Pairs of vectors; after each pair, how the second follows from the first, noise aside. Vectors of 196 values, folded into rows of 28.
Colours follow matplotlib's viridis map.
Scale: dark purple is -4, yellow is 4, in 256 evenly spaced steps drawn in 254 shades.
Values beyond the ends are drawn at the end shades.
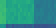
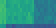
copied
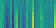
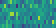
shuffled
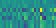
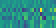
copied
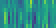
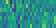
shuffled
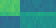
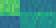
copied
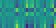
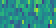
shuffled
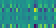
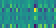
copied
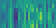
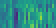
copied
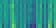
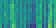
copied
